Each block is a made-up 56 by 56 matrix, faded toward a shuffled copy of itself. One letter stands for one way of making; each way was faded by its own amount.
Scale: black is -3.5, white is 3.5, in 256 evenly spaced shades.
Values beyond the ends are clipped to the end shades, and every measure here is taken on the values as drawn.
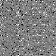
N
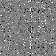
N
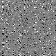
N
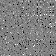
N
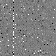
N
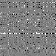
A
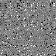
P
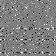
P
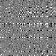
A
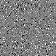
N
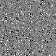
P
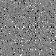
P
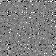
P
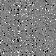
N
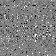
P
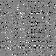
P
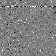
P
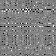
A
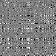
A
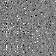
N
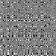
A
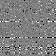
A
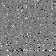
P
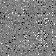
N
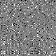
P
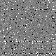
P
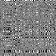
A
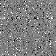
N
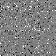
N
